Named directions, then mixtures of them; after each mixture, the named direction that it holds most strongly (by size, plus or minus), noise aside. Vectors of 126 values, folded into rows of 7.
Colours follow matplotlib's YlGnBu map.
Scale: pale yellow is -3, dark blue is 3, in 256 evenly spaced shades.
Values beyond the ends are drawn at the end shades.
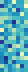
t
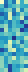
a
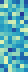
t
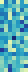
a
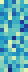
a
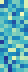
t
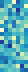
t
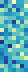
t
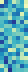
t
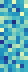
t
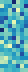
t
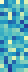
a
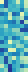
a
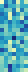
a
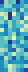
a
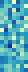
a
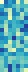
a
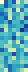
a
